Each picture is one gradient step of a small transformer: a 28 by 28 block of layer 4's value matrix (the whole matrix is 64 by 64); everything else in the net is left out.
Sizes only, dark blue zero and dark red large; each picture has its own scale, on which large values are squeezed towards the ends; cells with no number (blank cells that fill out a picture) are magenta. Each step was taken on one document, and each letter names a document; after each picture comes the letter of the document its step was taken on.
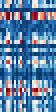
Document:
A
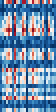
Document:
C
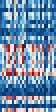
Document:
C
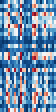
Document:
A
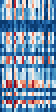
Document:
C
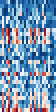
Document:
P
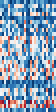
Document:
P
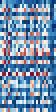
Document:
P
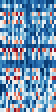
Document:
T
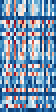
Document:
C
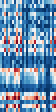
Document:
T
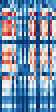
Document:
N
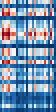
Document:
N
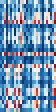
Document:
T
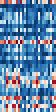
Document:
T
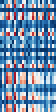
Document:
C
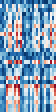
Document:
T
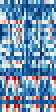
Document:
T
